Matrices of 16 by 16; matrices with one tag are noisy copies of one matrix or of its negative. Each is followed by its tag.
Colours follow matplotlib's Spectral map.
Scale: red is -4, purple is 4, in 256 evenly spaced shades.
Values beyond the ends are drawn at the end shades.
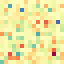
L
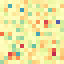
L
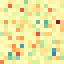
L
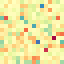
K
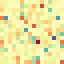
K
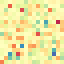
L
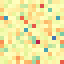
K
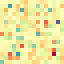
L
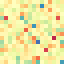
K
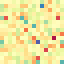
K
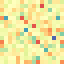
K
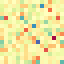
K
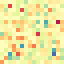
L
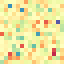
L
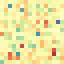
L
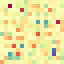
L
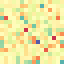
K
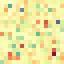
L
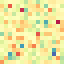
L
